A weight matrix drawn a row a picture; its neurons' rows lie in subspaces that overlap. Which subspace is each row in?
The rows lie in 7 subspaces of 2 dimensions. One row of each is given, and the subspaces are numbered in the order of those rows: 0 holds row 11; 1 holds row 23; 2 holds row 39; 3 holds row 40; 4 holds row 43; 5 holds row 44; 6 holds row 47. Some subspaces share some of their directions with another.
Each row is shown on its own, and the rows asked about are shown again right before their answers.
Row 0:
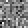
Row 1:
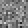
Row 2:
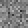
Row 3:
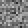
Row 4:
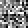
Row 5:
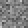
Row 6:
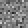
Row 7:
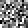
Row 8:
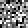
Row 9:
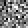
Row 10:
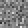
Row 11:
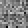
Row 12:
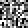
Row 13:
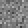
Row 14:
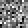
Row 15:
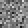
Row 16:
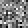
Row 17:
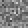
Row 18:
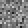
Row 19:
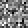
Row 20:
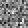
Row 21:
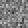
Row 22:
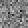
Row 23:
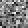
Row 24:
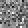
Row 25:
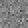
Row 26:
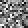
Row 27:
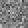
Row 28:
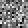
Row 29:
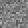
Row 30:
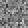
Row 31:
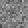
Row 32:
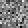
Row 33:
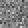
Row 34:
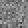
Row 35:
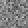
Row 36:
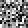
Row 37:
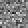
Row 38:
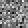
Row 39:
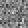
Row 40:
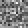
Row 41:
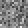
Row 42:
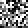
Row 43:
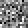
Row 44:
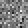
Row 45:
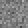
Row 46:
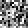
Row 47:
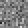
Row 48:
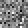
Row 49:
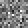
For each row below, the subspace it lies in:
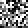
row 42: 4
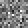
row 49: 5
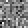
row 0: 6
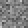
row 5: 6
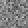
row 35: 4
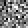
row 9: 4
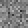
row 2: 5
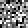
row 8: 1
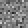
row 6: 1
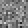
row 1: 0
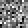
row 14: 4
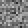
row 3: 3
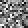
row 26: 2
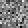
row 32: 4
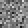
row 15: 2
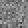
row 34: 0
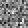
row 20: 2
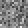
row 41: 1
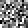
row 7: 3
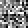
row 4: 0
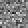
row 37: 1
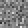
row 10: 6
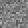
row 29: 1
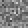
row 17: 3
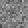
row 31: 6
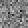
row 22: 5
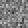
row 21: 2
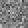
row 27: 6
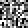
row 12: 6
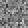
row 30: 2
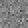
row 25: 5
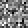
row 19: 2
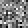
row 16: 0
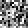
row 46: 1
